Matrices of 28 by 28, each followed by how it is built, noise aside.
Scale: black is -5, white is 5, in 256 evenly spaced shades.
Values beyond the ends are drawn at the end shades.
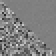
lower triangular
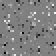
sparse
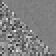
lower triangular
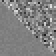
upper triangular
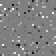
sparse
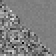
lower triangular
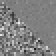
lower triangular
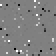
sparse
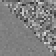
upper triangular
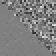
upper triangular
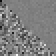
lower triangular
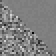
lower triangular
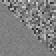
upper triangular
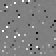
sparse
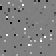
sparse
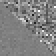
upper triangular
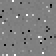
sparse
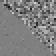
upper triangular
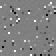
sparse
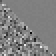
lower triangular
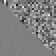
upper triangular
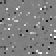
sparse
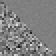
lower triangular
